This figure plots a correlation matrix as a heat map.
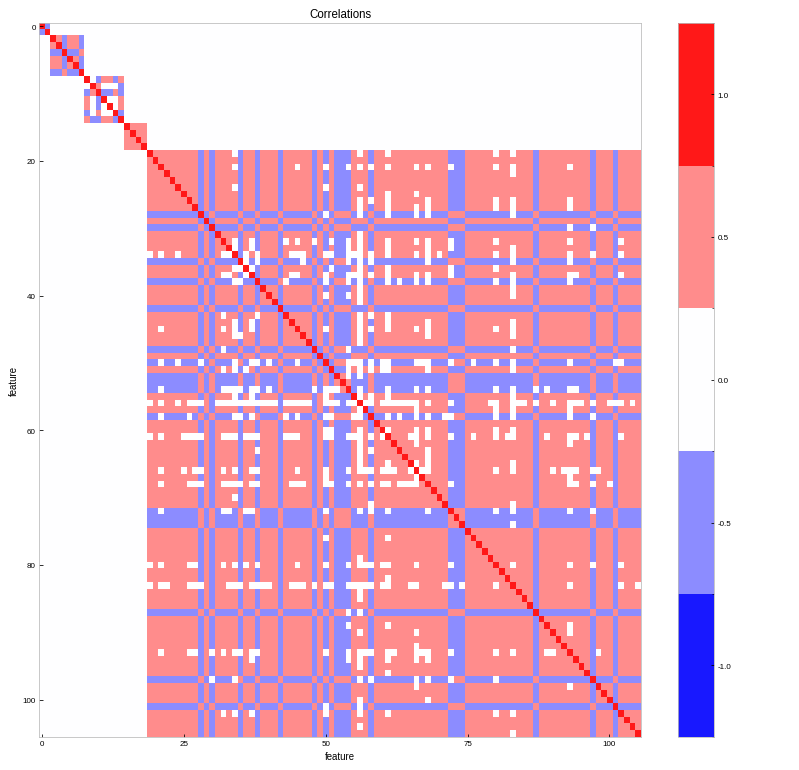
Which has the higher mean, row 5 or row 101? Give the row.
5
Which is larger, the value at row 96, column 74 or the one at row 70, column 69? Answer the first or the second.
the second
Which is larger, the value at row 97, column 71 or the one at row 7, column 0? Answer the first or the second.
the second
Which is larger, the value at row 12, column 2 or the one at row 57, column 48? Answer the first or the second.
the first
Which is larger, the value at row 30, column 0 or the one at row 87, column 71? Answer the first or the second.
the first
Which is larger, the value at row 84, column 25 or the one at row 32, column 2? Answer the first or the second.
the first
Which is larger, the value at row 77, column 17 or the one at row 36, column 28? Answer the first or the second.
the first
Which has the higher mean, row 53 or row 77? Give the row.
77
